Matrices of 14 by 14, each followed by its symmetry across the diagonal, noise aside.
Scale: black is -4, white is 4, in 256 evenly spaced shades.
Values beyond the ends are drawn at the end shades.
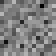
symmetric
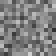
antisymmetric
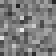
neither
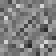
symmetric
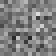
antisymmetric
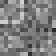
symmetric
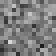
neither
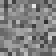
neither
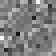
symmetric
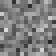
antisymmetric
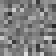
antisymmetric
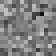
neither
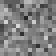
antisymmetric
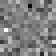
antisymmetric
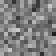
neither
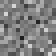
symmetric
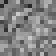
symmetric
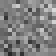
antisymmetric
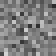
antisymmetric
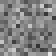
neither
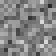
symmetric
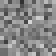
neither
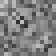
symmetric
